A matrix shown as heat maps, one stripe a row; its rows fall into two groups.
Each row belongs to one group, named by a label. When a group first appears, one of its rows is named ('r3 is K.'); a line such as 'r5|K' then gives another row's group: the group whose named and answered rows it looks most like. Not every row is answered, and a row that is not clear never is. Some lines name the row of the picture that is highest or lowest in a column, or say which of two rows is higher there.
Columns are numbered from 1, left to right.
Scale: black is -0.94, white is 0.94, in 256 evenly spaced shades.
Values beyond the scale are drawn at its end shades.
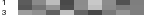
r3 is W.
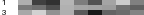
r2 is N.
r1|W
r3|W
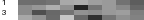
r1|N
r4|W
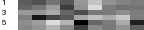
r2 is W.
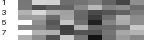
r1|W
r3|W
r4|W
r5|W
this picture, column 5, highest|6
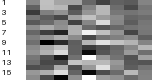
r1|W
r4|N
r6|W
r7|N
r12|N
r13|N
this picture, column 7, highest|9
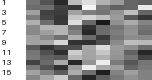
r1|N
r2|N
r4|N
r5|W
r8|W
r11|N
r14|N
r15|W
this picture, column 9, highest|2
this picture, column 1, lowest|13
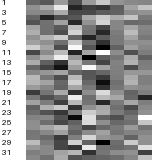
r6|W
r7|W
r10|W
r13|W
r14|N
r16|W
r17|W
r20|N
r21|W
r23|N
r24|N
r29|W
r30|N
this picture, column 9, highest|24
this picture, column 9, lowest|20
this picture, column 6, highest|11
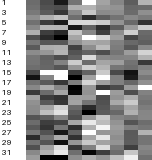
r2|N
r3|N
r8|N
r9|N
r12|N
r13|N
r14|N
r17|N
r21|W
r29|N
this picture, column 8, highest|32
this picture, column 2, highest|15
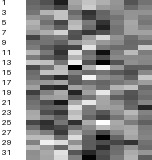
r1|N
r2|N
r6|W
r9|N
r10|N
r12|W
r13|W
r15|W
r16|N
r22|N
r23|W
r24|W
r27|W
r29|W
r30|W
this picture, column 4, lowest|14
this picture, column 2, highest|29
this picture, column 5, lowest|32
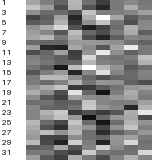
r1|W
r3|N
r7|W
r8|W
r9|N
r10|W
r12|N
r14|N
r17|N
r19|W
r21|N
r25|W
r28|W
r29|W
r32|W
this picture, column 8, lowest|22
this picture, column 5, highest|14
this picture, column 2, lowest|10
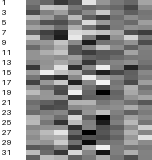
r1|N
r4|W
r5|N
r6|W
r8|W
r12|W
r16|N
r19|W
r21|N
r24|W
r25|W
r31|W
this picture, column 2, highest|15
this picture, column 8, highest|8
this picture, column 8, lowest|14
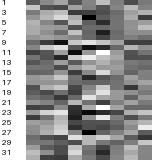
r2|W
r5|W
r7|W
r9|N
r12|N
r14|N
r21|W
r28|N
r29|N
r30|W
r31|W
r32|W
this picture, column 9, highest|26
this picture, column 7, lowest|23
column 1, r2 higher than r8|Yes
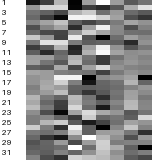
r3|N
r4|N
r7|N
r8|W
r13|W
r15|W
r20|W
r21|W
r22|W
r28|N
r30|N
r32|N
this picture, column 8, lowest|9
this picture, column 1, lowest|1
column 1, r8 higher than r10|Yes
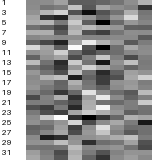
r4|W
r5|W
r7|W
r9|N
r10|W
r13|W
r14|N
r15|W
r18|W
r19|N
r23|N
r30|N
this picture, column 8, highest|4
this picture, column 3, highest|24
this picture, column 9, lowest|25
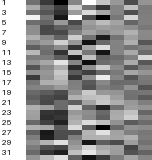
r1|N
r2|W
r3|N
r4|W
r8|W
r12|N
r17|W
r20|N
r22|W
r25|N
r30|N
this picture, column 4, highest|4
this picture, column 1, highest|4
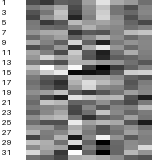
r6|N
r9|W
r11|W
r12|W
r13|N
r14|W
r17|N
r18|N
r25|N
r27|W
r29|W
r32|N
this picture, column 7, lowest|14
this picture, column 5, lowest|15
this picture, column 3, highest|15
